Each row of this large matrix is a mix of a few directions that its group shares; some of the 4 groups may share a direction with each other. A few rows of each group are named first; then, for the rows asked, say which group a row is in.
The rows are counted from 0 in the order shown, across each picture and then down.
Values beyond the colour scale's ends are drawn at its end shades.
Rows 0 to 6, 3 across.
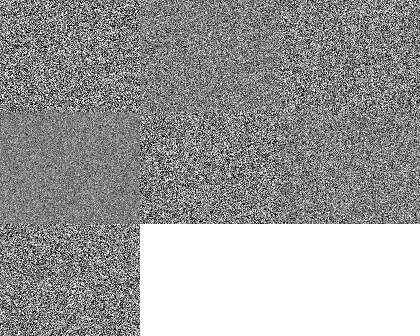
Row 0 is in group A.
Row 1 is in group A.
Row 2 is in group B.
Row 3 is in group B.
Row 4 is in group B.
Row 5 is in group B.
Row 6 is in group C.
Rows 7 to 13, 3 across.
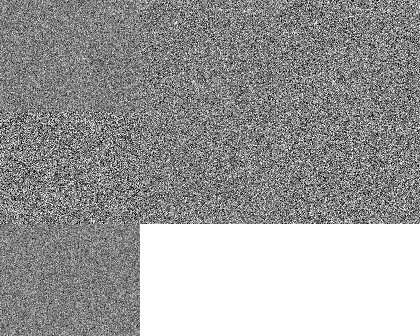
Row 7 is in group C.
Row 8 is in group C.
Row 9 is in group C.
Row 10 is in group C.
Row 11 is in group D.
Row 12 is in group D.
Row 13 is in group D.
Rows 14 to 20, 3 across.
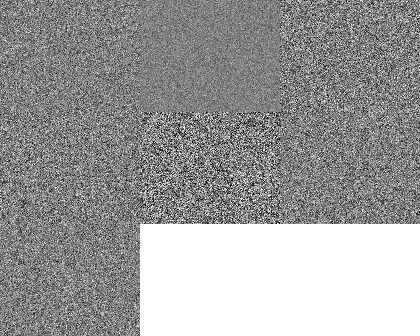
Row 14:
A
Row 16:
D
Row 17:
D
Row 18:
C
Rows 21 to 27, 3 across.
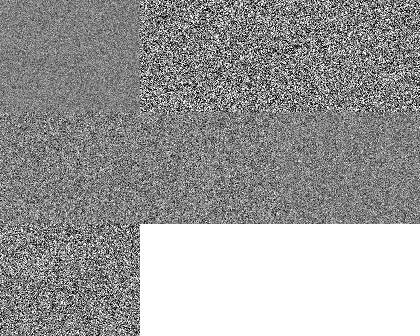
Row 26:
B
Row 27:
C
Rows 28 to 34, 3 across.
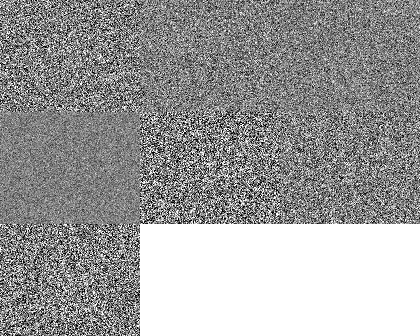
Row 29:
C
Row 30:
C
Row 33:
B
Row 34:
D
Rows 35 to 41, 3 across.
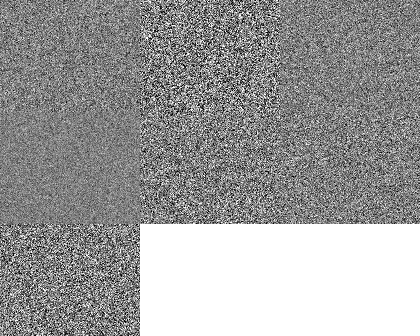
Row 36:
B
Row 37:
A
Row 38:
B
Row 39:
A
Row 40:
A
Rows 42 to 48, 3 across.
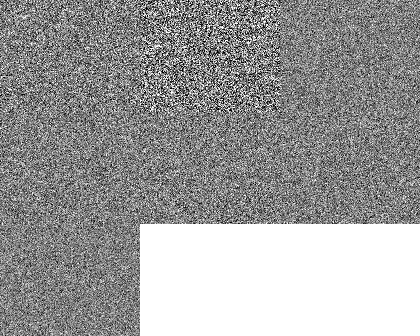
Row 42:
B
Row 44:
B
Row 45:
C
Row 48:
B
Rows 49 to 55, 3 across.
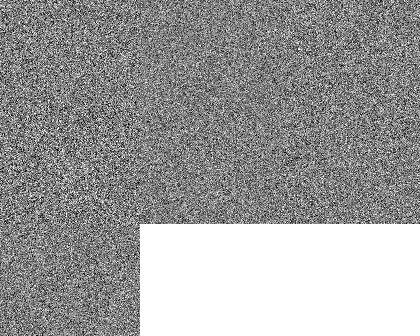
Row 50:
B
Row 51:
B
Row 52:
D
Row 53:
D
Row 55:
B
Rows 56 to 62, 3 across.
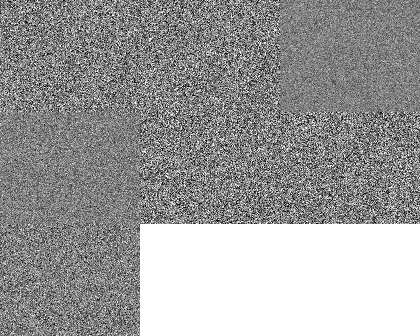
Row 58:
C
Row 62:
A
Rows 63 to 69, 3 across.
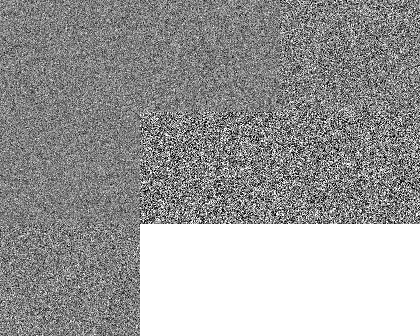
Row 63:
A
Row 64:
D
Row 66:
A
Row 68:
B
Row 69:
B
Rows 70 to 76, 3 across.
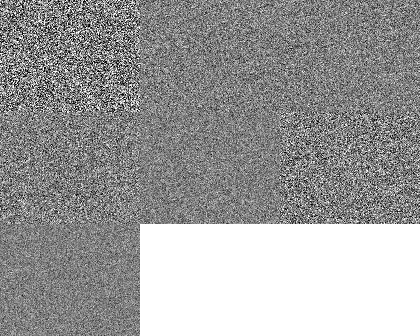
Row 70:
C
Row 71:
A
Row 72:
A
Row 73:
D
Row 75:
A
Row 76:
A
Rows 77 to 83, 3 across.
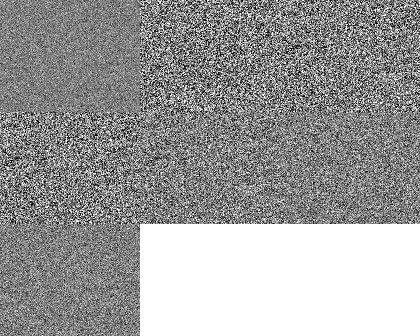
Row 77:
A
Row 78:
D
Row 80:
A
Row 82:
C
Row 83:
A
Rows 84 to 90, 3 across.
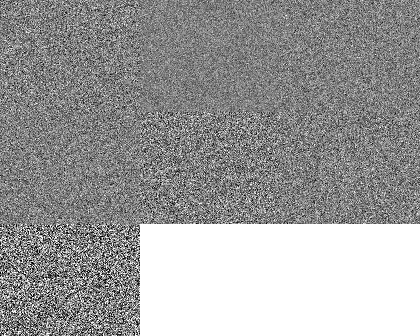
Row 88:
A
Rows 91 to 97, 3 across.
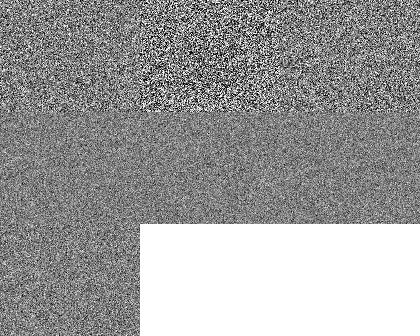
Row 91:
D
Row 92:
D
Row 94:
A
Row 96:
A
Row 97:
A
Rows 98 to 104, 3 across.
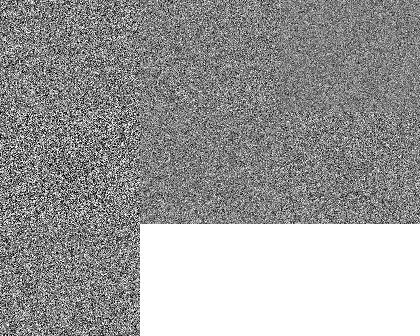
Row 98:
A
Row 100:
B
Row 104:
B
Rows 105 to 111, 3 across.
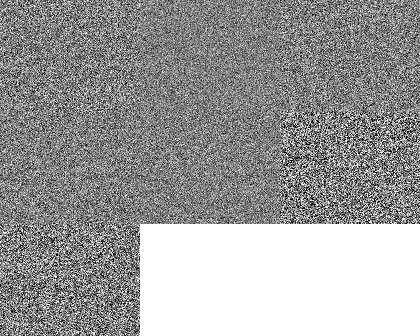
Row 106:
A
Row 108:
A
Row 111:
C
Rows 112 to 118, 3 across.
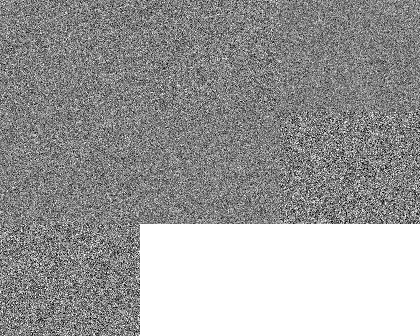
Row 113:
C
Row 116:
A
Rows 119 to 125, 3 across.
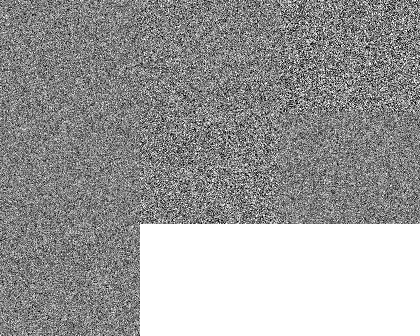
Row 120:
A
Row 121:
B
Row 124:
C
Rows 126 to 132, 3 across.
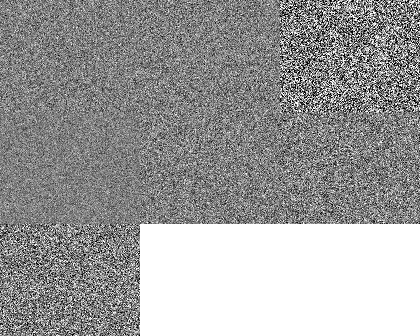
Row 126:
D
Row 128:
C
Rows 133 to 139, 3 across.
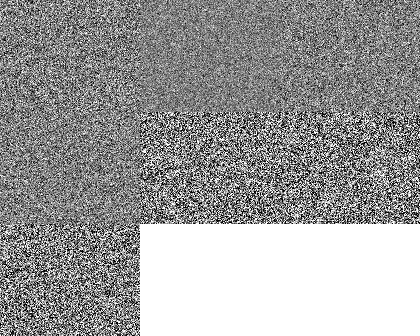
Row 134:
B
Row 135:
B
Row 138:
C
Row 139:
A
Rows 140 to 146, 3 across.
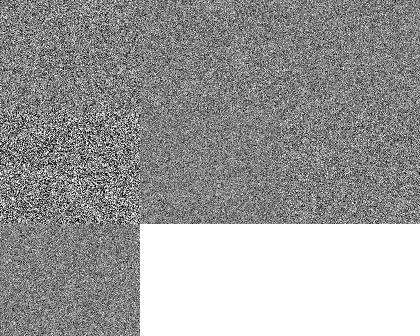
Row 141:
C
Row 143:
C
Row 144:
D
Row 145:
C
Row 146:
B
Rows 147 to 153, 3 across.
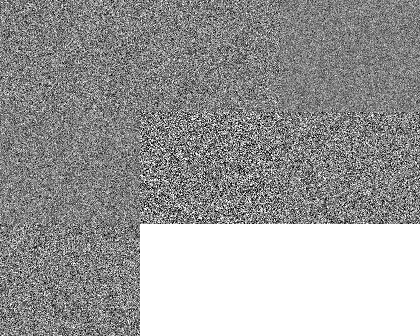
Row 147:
B
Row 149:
B
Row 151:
A
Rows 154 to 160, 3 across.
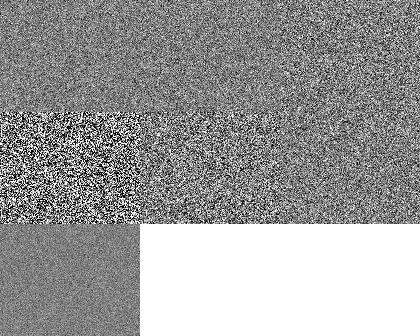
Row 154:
B
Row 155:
A
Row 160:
C
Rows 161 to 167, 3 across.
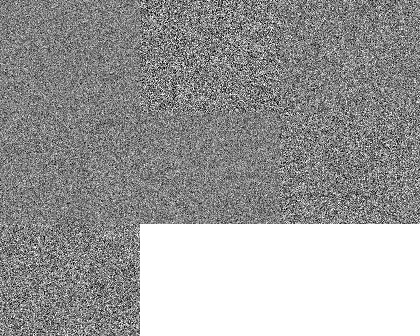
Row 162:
C
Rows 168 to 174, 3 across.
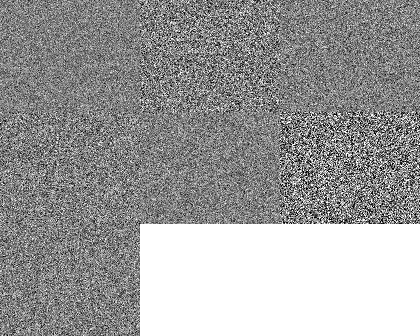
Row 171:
C
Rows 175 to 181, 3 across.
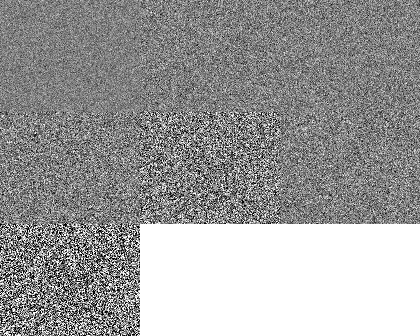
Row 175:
B
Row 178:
C
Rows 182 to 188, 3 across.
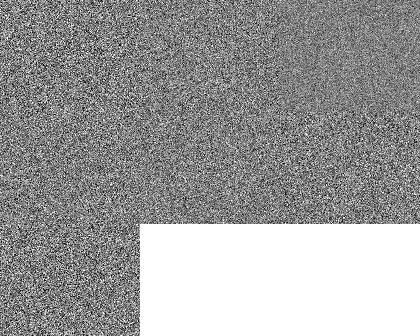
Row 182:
B
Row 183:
D
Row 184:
D
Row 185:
A
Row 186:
B
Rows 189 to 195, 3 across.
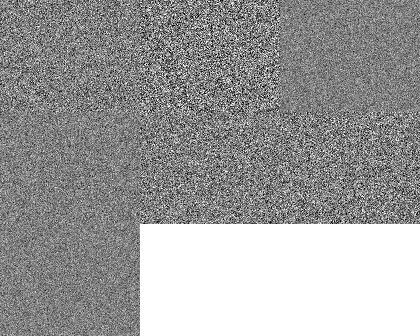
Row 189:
A
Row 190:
D
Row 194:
D
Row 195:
B
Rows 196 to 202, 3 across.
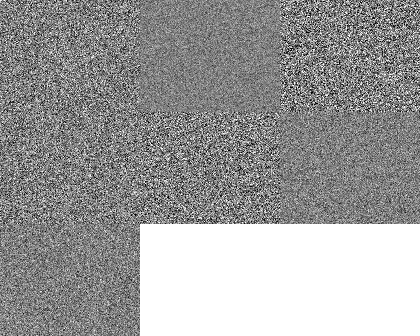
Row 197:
A
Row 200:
A
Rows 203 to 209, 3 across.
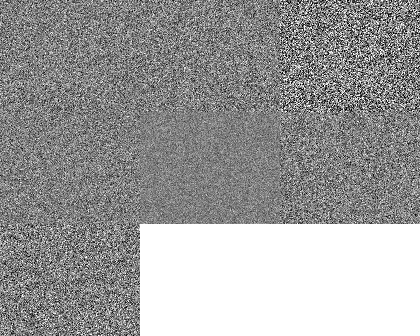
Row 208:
B
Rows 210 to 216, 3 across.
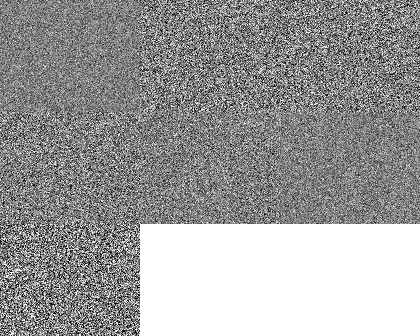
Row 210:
D
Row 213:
C
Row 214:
C
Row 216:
A
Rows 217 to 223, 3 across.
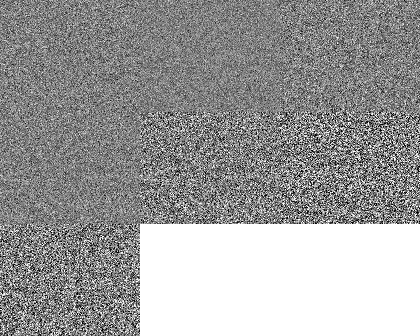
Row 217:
A
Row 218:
A
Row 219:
B
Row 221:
A
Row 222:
C
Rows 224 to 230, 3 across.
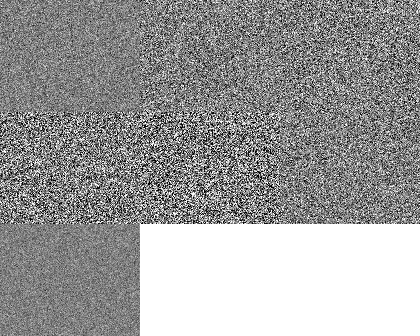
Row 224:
B
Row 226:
C
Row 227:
A
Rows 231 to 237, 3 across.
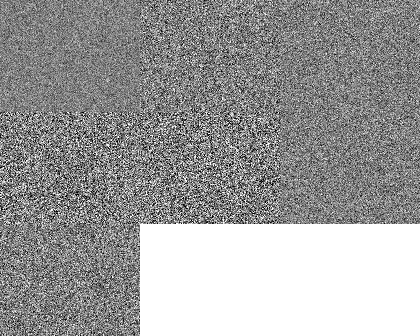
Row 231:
B
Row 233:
C
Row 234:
D
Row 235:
B
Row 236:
A
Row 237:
C
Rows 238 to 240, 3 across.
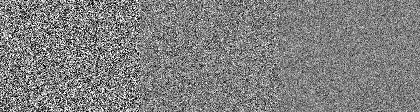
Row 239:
B
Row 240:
A
